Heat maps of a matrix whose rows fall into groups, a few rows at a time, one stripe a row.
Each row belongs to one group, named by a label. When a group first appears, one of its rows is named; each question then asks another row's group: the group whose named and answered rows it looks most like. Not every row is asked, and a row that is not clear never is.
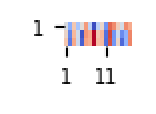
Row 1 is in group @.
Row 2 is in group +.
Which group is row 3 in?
+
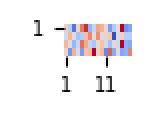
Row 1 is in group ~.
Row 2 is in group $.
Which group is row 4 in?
+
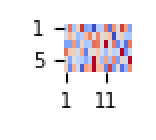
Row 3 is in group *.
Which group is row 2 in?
$
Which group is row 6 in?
+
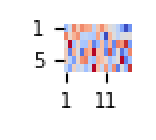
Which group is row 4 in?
+
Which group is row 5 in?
~
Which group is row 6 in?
*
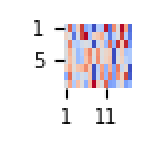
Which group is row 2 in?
~
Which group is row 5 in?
$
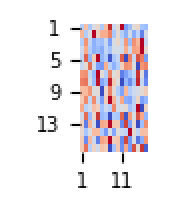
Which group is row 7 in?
~
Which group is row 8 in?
~
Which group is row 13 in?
+
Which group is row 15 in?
+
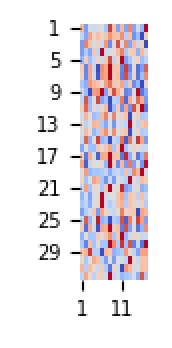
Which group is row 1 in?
*
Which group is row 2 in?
*
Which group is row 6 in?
+
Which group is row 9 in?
~
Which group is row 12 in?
$
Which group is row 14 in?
$
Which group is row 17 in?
+
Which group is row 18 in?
*
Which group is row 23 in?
~
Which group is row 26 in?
+
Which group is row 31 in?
@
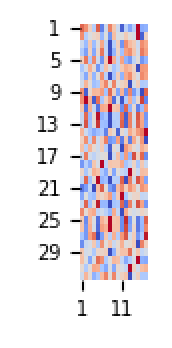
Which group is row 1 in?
~
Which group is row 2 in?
~
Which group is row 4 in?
@
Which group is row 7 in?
@
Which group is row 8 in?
$
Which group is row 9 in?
*
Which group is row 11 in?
+
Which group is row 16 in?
@
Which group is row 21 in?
@
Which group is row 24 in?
@
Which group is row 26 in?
+
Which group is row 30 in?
~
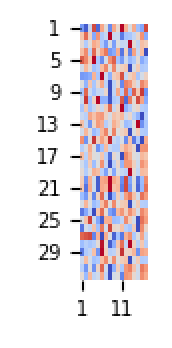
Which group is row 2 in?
~
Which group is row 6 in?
$
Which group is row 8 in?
@
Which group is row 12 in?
*
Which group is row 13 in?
~
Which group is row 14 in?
$
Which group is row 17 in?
@
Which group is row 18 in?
@
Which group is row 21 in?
+
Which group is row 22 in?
@
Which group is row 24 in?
@
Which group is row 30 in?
$
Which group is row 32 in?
@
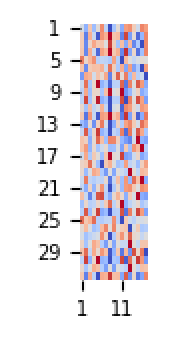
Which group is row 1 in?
@
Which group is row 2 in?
+
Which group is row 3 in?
*
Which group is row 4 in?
+
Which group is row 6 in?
*
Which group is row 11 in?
@
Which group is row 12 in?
+
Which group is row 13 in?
@
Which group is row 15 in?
~
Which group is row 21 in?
@
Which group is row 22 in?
~
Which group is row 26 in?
$
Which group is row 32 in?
+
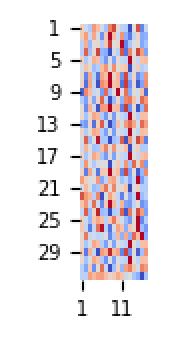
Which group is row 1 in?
~
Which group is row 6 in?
$
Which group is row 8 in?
+
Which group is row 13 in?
@
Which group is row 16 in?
$
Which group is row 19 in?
+
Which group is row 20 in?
~
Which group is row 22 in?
~
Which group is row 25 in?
~
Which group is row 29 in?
+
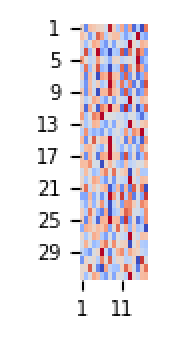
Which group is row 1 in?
*
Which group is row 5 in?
~
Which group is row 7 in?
+
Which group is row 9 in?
+
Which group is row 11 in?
+
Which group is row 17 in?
+
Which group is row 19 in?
$
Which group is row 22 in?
*
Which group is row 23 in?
@
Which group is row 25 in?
+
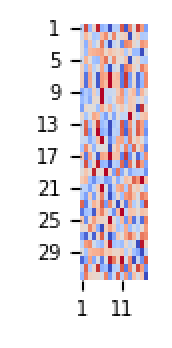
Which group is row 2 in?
$
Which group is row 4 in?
*
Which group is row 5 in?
$
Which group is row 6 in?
@
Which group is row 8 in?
+
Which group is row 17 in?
+
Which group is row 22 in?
@
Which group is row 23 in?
*
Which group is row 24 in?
@
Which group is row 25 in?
*
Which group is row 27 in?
@
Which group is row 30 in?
*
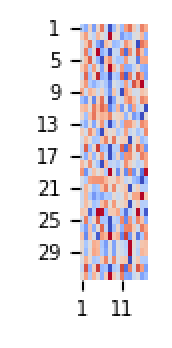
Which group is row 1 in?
@
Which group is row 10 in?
@
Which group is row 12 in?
*
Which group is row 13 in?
@
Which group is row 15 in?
$
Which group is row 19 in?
*
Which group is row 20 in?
*
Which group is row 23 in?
$
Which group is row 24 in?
~
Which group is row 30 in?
$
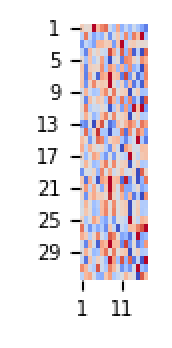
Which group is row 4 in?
*
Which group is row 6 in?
*
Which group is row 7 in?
+
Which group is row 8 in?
*
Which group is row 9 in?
$
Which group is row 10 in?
*
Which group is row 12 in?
$
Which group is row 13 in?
@
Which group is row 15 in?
~
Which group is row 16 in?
@
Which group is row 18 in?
$
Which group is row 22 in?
*
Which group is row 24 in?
$
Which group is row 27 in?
~
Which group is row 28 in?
+
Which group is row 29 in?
$
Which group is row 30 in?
*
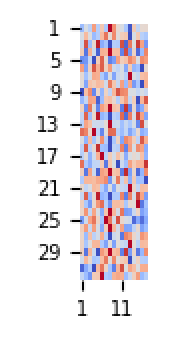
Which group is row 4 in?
+
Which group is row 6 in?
*
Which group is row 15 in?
@
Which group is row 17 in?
~
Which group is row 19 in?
+
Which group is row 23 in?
~
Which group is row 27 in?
@
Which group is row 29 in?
+
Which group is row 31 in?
@
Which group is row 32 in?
~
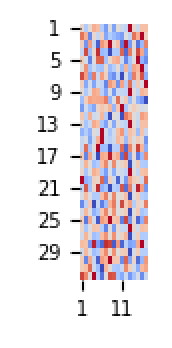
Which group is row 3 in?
+
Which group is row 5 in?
~
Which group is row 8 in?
*
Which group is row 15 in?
~
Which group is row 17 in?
+
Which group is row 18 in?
$
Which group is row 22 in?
$
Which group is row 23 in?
*
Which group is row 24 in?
$
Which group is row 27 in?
$
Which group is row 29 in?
$
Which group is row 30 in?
+
